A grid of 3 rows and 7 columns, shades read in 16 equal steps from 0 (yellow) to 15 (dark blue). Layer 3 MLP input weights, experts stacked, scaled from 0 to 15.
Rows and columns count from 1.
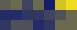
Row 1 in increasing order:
0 2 9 9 10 12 15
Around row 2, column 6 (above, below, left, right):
2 9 12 9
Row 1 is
10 9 12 9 15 2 0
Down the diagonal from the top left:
10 14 11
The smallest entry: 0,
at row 1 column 7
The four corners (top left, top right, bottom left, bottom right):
10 0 13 9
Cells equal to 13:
4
